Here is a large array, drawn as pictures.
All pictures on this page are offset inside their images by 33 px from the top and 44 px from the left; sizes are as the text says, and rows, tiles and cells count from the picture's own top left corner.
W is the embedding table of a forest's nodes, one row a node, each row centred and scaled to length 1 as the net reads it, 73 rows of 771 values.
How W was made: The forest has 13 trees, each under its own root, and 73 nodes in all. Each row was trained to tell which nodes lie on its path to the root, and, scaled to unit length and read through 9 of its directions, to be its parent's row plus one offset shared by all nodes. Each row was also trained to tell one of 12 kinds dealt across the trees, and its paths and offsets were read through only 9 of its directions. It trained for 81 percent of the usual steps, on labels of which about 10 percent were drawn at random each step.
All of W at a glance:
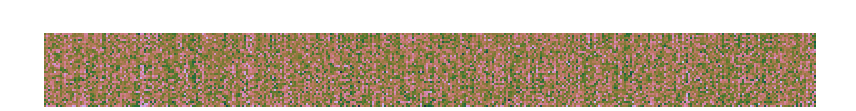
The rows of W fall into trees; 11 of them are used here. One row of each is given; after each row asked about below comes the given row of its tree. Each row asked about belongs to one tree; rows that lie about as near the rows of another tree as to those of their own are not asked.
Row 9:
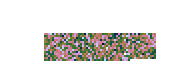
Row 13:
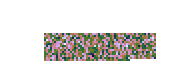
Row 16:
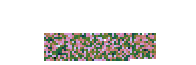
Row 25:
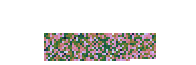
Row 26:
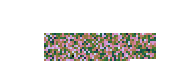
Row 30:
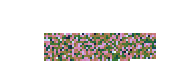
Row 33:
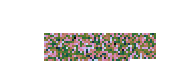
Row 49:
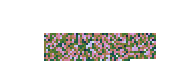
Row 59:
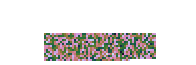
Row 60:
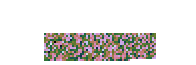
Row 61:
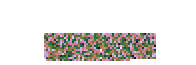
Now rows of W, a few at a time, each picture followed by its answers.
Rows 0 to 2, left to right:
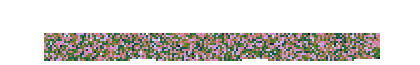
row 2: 9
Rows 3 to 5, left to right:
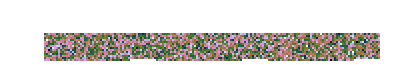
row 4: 26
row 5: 60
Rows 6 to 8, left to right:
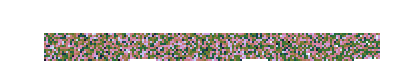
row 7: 16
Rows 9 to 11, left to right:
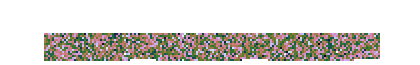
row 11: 25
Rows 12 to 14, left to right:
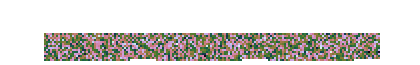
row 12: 9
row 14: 26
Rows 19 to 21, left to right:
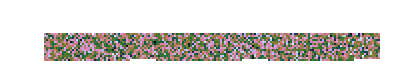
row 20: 9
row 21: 16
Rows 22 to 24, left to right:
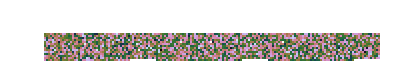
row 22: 25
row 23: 49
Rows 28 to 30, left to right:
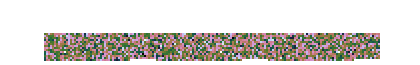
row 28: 16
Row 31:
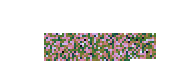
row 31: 60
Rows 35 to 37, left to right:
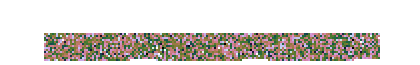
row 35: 16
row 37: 16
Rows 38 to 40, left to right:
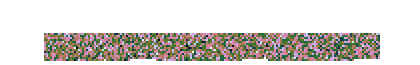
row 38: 60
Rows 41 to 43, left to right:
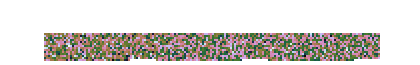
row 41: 16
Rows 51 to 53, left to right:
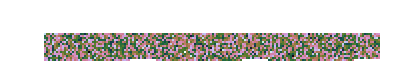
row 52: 16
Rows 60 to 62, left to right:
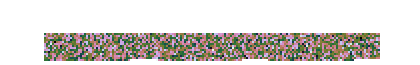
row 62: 60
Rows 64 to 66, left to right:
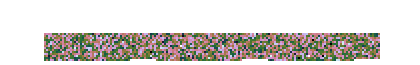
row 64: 9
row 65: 60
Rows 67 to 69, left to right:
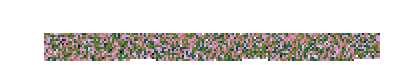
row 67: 59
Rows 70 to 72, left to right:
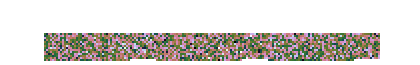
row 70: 9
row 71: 60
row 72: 60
